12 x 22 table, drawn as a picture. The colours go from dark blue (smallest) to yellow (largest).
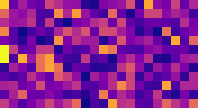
Slope: none. Roughest part: middle left. Ninth with the highest average: middle left. Average level on the scale: 30%. Seam: none.
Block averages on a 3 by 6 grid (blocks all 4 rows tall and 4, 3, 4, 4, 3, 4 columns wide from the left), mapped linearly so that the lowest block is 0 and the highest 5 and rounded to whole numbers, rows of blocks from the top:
3 2 2 3 1 2
3 5 0 2 1 1
2 3 1 4 0 2
